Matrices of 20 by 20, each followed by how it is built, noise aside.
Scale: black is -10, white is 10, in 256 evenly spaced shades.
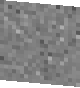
noise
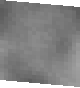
smooth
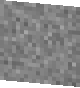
noise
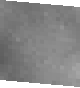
smooth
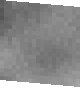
smooth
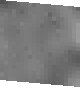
smooth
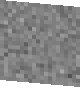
noise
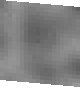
smooth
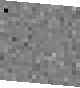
noise
